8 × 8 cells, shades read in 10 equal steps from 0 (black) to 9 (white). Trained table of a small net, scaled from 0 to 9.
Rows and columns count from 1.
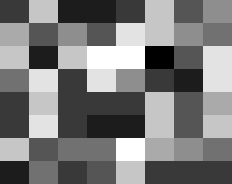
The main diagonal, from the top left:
2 3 7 8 2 7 5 2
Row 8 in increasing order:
1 2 2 2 2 3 4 7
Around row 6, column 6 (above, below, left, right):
7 6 1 3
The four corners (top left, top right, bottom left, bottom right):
2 5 1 2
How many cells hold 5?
5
